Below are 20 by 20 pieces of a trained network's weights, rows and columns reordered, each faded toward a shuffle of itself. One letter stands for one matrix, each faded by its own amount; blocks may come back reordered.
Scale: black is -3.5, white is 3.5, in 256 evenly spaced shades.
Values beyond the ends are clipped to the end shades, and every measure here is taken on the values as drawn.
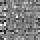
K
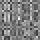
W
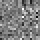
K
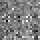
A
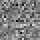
K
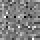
A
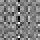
W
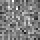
A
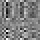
W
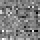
A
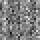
A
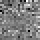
A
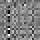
W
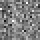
A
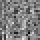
A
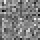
K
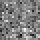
A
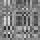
W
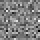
K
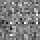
A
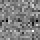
K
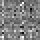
K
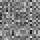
W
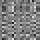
W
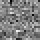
K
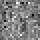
A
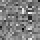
K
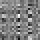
W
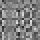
W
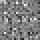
A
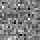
K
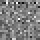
A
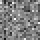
A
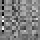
W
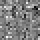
A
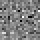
A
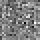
A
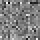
A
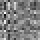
W
